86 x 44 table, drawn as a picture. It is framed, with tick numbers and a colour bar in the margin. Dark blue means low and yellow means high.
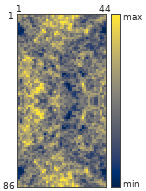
Stripes: none. Histogram: bell-shaped. Mirror symmetry: top to bottom. Grain: blotchy. Odd rows or columns: none.
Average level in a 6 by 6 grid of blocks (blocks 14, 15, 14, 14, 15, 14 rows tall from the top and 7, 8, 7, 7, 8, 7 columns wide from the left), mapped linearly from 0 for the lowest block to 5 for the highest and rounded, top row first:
145521 | 423122 | 443023 | 443023 | 423122 | 145521
